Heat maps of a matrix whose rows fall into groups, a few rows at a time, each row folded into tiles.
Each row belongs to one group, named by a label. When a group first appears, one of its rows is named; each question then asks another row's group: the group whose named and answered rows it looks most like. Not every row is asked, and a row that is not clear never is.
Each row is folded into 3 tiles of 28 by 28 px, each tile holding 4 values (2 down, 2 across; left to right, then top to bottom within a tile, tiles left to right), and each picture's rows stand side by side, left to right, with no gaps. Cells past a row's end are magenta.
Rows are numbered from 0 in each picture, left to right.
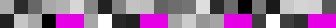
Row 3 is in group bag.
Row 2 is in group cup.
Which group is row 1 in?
bag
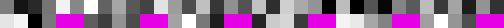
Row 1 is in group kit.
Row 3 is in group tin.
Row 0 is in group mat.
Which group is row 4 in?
mat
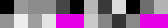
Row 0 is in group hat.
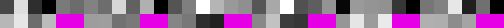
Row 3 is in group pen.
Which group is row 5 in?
cup
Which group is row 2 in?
pen
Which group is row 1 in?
cup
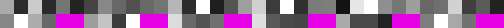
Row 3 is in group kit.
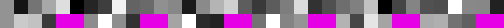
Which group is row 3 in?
hat
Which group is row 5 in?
cup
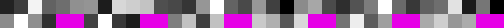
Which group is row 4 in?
hat
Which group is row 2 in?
hat
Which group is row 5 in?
cup
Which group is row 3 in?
mat
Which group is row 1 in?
bag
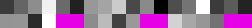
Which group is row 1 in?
cup
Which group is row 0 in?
hat
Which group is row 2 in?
cup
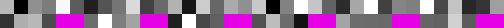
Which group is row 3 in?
bag
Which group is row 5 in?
kit
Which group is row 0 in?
tin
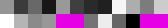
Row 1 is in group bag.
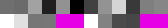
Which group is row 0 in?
cup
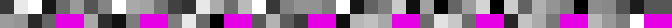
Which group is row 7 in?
mat
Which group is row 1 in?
pen
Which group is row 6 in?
tin
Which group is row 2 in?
bag
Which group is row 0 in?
pen
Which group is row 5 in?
tin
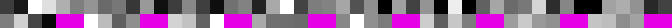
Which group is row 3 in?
pen
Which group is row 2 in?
mat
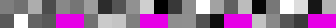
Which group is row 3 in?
pen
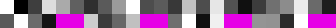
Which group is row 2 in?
hat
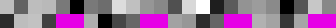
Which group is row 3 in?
mat
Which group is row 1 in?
pen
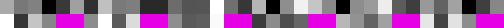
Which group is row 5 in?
kit
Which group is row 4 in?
hat
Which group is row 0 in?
kit
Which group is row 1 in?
hat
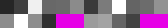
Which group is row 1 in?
pen
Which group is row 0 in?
bag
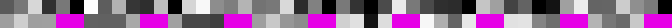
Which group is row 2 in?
pen
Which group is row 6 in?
mat
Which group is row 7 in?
cup
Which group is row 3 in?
cup
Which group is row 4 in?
mat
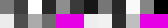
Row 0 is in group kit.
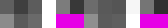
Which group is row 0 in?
hat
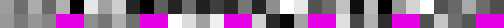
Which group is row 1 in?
kit
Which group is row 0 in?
cup
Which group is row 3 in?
pen
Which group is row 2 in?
mat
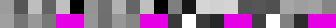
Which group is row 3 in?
bag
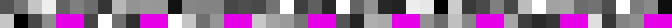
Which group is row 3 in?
cup
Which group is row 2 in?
hat
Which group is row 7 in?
cup
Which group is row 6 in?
pen
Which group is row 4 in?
kit
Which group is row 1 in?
bag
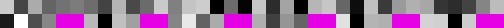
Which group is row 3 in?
kit
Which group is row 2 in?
cup
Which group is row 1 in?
kit
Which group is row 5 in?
mat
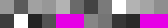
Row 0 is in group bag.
